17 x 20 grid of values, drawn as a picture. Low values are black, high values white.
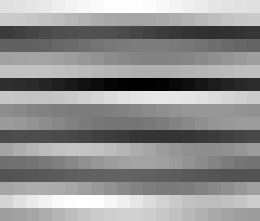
No overall slope runs across the table. The ninth with the lowest average is the centre. Streaks run across, left to right.
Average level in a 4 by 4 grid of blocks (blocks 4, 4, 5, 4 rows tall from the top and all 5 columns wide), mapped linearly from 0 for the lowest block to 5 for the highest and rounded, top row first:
2 3 2 2
2 1 1 2
0 0 0 0
4 5 3 2
